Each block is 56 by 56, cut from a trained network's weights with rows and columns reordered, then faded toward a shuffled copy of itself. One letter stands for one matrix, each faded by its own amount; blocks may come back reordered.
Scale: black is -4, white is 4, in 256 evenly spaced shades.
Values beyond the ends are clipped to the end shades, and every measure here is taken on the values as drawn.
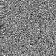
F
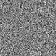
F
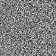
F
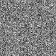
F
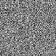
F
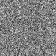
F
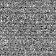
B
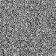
F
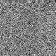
F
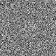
F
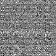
B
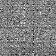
B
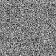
F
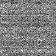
B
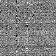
B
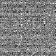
B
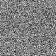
F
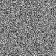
F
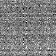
B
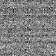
B
